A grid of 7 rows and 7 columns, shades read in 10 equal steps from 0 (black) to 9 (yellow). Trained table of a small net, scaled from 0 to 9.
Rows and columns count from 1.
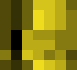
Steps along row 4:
down up down same down same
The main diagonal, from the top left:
3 2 4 6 7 6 4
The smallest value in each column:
3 0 4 6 5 5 3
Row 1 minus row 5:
0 2 -3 1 1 2 -1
